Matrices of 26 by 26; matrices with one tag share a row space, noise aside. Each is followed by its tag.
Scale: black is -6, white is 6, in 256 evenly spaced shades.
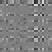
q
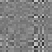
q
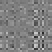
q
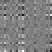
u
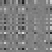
u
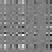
u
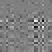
q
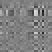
q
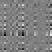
u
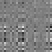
u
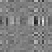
q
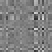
q
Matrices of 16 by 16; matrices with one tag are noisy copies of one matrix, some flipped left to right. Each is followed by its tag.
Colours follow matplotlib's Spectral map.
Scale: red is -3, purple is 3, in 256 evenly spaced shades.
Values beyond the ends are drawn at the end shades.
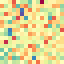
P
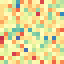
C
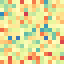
C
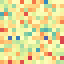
C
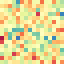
C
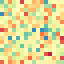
C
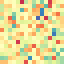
P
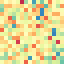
P
